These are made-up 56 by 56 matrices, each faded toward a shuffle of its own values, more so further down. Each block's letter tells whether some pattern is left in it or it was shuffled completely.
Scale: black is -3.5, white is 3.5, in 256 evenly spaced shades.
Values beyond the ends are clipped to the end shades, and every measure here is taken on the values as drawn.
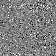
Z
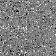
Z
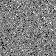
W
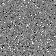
W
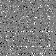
Z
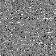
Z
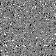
Z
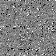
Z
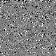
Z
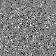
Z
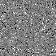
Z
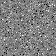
W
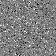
W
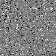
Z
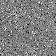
W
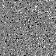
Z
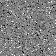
W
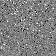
W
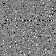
Z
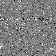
Z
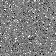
W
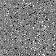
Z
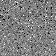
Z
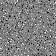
W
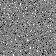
W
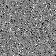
W
